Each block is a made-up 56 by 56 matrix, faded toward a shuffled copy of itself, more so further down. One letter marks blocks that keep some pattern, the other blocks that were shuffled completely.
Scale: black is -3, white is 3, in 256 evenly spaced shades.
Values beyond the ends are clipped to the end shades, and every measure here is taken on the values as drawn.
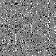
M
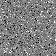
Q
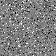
Q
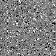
M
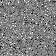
Q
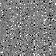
M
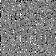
M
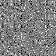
M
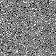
Q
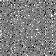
M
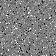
Q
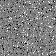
Q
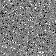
Q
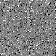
M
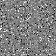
M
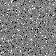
Q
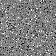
Q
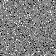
Q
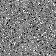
Q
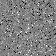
Q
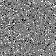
M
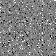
M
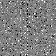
M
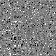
M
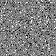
M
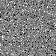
Q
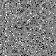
M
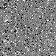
M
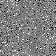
M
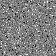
Q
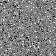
Q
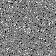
Q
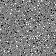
Q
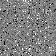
M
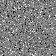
Q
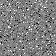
Q
